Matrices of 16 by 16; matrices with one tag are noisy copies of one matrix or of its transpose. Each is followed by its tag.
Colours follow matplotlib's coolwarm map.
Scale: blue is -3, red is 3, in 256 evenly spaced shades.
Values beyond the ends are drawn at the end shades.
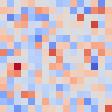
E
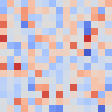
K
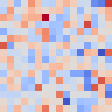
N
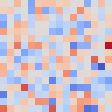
N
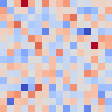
K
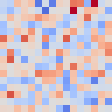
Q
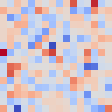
E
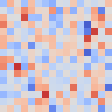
K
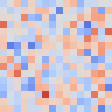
K
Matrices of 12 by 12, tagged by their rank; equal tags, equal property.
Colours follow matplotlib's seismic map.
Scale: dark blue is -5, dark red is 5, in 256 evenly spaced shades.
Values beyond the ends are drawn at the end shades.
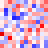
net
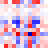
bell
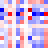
bell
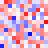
net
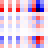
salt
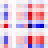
salt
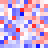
net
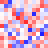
net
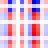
salt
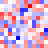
net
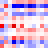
bell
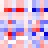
bell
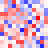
net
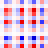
salt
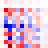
bell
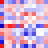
bell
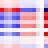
salt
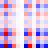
salt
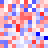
net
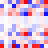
bell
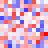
net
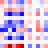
bell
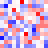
net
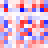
bell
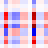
salt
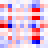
bell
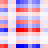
salt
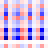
salt
